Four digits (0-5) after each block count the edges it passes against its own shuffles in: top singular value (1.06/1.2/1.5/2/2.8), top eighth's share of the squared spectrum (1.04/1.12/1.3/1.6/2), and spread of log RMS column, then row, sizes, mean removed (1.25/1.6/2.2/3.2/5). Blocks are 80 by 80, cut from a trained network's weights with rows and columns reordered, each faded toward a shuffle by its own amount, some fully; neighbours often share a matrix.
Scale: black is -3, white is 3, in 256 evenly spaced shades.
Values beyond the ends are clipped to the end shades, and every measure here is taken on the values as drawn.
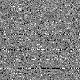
3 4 1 2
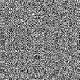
4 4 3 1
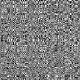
4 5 3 3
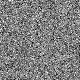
0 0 0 0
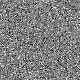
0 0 0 0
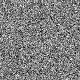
0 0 0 0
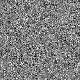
2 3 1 1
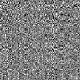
4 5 3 3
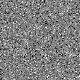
2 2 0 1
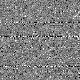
3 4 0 3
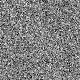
0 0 0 0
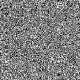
3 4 2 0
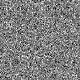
3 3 2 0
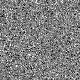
1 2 0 0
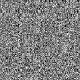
3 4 2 1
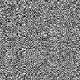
4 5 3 1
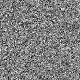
3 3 0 0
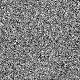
1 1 0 0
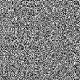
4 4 2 1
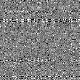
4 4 2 3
